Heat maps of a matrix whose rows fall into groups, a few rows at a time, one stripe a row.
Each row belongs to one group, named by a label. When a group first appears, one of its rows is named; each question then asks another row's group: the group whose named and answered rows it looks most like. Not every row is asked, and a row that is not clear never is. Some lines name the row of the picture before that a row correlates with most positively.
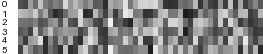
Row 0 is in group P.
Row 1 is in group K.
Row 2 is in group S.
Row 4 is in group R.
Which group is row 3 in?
P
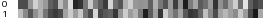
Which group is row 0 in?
R
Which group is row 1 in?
K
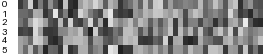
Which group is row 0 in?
S
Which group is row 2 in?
R
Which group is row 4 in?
K
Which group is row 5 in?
S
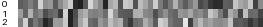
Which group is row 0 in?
R
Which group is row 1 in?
S
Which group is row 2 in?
S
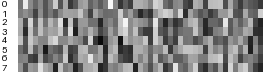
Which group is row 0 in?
S
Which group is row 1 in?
K
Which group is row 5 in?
S
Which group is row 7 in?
R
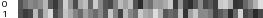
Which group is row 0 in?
K
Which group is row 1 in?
P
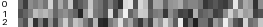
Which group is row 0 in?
R
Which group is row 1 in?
R
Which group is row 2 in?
K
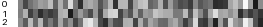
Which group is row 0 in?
R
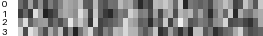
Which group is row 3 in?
R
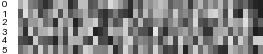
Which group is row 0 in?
S
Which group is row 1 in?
S
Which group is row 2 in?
R
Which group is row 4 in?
K
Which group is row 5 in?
R
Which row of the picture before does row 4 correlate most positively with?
1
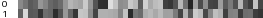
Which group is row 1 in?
S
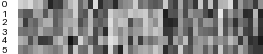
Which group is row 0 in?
K
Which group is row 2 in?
P
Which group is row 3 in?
P
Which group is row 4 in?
S
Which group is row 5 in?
P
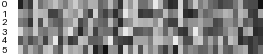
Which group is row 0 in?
P
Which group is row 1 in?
K
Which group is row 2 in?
P
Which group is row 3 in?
R
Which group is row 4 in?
S
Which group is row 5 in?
P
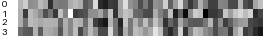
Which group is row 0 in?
K
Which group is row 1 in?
R
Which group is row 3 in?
P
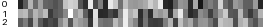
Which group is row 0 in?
P
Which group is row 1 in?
K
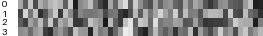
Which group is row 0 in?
R
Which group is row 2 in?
R
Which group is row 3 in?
K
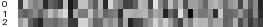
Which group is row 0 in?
S
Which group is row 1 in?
P
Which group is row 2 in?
S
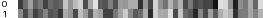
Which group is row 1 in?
K
